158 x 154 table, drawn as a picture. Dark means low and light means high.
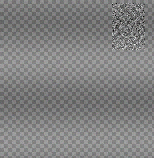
An odd patch, rougher than its surroundings, sits in the top right. No row or column stands out. On average the colour sits 50% of the way up the scale. The top right is the roughest part. Stripes running across repeat 2 times from top to bottom.
